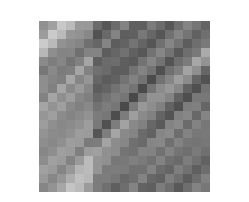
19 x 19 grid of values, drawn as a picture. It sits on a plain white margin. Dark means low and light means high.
Average level on the scale: 50%. Grain: diagonal, up to the right. Seam: vertical, 30% of the way across, the left part higher.
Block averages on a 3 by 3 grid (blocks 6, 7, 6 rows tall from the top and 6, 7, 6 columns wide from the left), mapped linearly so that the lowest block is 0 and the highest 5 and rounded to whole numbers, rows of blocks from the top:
401
411
521
